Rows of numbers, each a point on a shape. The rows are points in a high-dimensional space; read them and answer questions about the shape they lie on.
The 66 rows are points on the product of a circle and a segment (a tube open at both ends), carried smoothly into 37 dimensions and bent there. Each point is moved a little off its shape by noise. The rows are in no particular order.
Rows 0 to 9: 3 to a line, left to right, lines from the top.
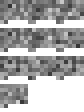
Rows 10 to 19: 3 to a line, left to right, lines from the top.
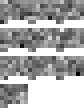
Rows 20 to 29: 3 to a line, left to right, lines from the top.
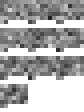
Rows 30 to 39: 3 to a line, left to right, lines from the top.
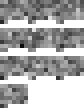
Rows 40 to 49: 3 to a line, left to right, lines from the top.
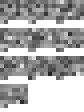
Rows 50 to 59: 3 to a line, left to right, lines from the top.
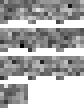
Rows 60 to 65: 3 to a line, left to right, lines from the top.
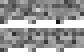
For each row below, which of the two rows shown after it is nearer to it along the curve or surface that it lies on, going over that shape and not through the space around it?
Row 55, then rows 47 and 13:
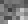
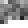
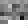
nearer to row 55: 47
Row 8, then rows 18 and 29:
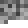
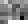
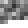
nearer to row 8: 18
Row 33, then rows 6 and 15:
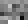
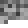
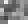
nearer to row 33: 6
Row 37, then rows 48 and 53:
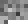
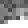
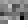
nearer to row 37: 53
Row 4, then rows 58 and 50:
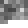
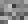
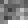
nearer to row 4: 50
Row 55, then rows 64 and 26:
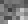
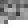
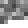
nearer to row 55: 26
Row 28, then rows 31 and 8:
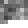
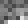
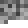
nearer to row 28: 31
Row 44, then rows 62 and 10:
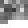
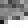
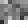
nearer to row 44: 62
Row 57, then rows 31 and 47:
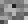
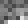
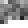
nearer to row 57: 47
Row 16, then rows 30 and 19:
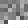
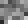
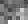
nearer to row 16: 19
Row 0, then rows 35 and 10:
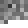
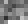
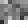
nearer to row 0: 35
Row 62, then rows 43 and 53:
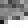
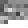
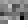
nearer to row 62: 53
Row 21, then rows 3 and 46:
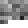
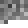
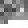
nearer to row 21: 3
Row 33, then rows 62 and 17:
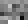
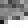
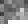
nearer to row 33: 62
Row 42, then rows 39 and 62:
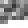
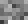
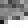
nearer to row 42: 62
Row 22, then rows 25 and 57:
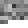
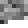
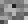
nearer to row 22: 57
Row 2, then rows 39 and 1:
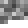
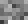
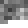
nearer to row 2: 1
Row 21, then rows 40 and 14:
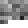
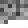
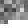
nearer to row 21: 40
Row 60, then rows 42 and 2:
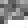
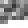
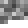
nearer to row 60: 2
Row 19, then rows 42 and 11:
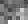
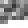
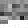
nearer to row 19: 42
